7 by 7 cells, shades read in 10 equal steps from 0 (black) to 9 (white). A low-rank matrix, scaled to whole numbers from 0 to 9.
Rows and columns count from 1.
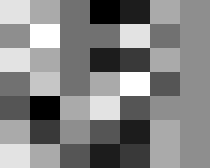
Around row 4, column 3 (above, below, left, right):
4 6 7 6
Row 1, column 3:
4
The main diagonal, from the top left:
8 9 4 6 3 6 5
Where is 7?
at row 4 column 2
